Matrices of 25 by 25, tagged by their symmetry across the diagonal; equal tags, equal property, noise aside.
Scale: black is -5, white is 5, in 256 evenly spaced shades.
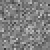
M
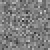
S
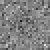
M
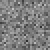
M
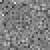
M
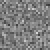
S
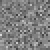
S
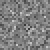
M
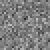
S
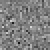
S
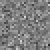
S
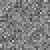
M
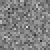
M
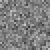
M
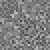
M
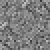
M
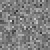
S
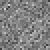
M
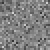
M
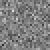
S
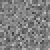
M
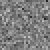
S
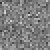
S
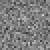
S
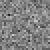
S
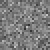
M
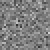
S
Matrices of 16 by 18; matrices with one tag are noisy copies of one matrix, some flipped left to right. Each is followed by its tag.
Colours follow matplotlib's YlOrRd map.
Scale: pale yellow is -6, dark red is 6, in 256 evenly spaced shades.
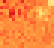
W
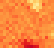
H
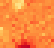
H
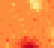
H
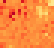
W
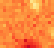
H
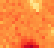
H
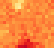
H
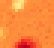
H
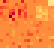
W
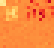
W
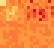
W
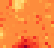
H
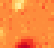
H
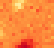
H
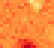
H
